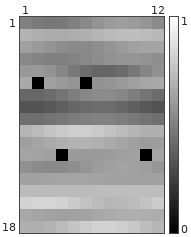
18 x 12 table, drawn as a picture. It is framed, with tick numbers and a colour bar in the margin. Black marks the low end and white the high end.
Four lone cells stand out, each far lower than its neighbours. The bottom right is the calmest part. The grain runs across in streaks. The values are skewed, with a long tail toward low values.
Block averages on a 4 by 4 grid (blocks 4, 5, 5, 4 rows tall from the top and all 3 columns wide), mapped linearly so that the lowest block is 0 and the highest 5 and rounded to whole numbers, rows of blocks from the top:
2 2 3 3 | 0 0 1 1 | 3 3 4 3 | 5 5 5 5
